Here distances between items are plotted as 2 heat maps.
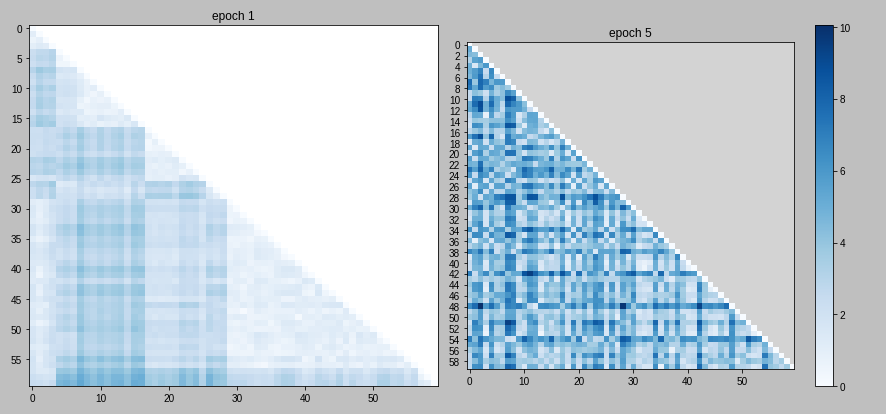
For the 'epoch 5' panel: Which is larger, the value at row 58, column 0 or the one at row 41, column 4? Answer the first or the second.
the second
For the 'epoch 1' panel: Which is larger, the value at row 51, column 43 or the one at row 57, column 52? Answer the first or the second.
the second
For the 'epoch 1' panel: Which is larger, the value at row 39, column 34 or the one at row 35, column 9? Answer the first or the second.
the second
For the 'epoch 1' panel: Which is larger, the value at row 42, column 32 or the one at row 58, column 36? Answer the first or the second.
the second
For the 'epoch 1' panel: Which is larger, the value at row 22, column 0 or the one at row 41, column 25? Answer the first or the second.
the first
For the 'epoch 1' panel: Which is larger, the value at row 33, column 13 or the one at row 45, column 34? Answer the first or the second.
the first
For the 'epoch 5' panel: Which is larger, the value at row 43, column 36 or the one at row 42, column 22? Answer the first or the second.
the second
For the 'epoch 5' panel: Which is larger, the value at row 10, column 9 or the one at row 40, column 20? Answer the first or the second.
the first
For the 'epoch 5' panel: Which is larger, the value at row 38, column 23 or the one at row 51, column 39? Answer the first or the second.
the second
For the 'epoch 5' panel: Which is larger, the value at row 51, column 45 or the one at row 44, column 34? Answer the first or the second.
the second
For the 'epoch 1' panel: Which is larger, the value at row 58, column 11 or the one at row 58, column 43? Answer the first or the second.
the first
